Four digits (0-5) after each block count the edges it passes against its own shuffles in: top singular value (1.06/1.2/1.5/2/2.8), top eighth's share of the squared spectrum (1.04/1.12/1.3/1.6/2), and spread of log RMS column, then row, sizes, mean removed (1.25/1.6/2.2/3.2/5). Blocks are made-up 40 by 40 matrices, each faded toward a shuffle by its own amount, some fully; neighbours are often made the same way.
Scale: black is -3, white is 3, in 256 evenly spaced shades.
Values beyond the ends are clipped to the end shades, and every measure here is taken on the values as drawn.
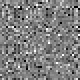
4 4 2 1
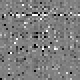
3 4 0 2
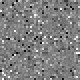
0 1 0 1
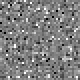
3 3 0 1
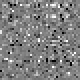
3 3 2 1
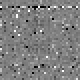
3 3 0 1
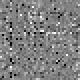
3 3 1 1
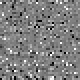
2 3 1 2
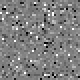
2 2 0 0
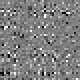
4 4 2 2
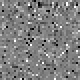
2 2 1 1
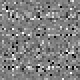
3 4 1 2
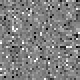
2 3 1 0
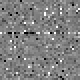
3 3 0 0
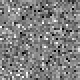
1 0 0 0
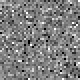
1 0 0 0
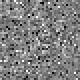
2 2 0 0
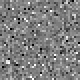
0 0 0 0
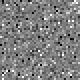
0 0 0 0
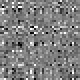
4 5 3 3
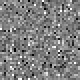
2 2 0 0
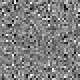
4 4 2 2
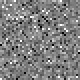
0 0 0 0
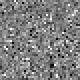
1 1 0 0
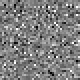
2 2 1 1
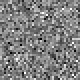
0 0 0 0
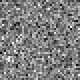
0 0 0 0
